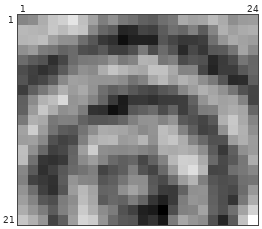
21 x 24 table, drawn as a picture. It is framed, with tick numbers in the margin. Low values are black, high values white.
Average level on the scale: 50%. Rings: centred on the bottom middle. Ninth with the lowest average: bottom middle. Slope: none.
